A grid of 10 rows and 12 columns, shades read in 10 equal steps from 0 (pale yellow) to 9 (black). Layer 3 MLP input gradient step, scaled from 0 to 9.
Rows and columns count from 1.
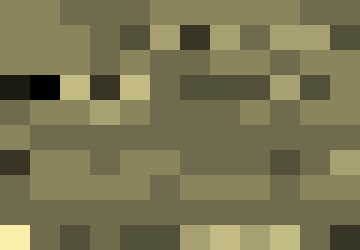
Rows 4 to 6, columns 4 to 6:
7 2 5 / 3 4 5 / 5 5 5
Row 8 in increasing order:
4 4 4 4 4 4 4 4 4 5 5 5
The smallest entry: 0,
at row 10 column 1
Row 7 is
7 4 4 5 4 4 5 5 5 6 5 3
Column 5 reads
5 6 4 2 4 5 4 4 5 6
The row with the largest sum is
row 4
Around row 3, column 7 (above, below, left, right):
7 6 5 4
